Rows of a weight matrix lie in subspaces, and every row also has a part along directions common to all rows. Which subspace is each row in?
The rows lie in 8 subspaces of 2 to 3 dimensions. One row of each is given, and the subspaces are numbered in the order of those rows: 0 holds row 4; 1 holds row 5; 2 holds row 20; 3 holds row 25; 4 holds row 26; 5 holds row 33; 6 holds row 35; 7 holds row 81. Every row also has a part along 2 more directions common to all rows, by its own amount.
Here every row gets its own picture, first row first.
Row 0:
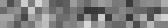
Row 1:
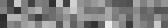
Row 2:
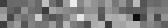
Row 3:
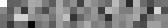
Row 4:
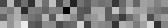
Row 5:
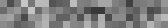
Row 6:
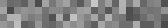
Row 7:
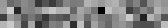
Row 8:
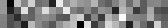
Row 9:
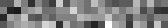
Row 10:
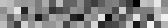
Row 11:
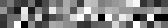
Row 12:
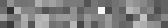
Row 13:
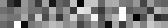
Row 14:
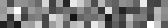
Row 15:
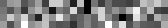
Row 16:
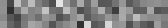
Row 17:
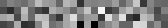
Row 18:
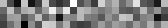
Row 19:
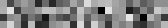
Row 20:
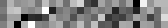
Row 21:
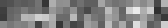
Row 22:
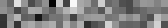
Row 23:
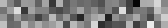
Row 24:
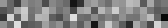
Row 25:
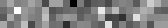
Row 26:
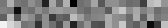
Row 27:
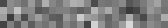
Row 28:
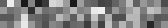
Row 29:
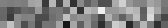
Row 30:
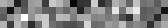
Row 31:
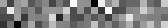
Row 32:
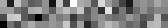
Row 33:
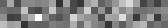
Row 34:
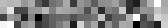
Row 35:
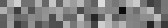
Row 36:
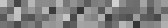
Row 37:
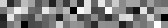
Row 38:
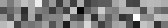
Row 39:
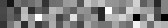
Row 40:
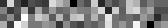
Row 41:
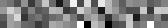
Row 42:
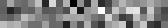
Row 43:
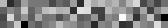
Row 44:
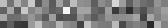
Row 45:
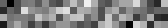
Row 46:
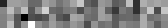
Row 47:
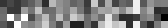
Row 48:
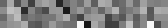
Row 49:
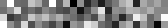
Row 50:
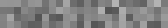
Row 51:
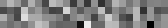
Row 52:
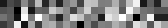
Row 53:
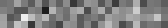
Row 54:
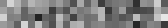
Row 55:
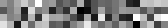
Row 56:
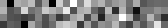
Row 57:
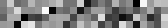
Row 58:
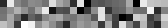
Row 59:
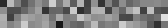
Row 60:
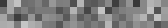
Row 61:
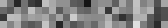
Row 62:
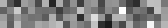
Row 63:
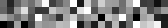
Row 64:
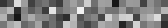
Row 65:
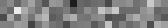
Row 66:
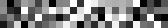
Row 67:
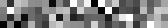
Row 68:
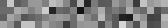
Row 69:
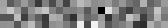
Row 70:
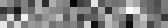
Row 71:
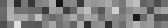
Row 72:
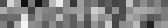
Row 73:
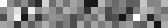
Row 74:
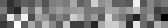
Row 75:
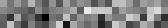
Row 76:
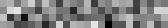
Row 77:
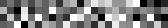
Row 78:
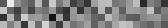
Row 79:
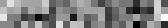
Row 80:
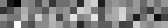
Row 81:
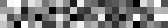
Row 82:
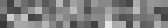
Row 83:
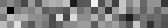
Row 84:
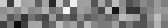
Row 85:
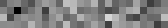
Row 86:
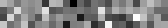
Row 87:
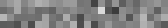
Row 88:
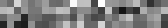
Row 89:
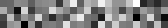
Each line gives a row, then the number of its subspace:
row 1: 5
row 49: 5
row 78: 6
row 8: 0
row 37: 3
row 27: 3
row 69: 4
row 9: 5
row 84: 0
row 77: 6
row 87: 4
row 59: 3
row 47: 5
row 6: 7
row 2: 3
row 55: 1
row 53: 2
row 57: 2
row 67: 7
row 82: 5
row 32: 5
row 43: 3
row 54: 7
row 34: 4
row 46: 2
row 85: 3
